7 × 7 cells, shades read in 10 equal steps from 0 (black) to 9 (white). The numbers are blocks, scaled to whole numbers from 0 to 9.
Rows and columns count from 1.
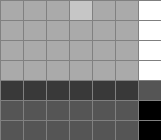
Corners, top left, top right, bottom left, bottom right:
6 9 3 0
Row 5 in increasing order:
2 2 2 2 2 2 3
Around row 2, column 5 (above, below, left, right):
6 6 6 6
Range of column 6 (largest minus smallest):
4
